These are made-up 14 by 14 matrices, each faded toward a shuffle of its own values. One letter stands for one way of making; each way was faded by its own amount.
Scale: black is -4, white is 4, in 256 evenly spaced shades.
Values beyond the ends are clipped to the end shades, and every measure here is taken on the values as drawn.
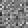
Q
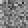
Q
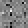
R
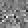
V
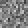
Q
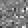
V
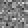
Q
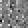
R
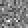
Q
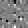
R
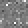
V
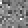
R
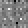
V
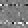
V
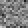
Q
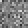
R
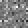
V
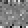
V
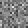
Q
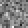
R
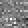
V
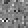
V
